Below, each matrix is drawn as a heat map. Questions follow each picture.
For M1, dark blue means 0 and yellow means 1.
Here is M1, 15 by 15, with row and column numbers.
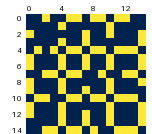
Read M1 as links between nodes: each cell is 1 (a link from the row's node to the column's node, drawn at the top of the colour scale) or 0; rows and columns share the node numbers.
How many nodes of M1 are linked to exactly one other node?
0
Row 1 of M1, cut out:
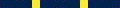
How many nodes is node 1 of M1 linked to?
2
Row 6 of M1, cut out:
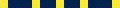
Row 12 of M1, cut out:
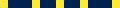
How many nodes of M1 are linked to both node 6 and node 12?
5
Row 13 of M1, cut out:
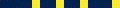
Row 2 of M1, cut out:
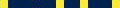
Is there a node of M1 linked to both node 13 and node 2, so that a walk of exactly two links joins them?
yes
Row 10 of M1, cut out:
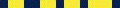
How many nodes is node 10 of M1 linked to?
9
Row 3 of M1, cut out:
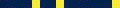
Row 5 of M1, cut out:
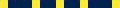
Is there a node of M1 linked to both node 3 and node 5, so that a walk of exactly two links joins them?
yes
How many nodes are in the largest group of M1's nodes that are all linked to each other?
2
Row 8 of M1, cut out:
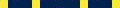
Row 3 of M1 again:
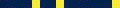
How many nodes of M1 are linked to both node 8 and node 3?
2
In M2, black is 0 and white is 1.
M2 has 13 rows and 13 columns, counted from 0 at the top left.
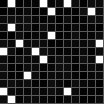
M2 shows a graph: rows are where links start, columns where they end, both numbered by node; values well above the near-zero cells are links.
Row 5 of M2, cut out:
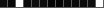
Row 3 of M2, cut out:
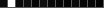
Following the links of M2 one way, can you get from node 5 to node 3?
no
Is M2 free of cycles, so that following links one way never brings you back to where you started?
no
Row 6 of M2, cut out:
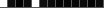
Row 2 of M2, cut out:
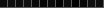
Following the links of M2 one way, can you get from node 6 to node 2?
yes
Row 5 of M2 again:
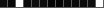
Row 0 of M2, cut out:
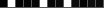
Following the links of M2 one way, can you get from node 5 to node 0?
yes
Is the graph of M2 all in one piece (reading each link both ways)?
no
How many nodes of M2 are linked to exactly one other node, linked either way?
3
